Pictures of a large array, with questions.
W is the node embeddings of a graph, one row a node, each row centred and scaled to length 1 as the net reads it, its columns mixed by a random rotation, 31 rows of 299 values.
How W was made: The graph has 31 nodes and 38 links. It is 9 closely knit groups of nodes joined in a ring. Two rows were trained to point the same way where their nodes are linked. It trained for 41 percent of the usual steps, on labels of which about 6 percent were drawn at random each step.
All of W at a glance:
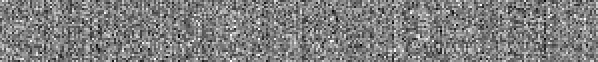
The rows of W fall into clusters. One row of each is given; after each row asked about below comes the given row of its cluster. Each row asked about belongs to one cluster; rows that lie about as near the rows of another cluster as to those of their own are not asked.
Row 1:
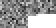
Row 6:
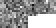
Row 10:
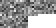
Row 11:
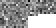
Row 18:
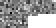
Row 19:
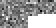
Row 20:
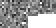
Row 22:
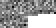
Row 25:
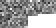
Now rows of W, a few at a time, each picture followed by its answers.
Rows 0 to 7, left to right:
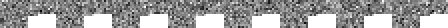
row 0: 22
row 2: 25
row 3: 1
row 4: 11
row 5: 6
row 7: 19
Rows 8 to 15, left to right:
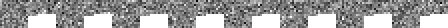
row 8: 1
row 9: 20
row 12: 19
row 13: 10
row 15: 25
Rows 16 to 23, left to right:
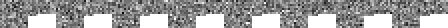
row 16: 6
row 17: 18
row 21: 11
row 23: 22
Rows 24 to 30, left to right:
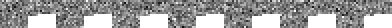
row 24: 25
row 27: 11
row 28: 22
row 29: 10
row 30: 18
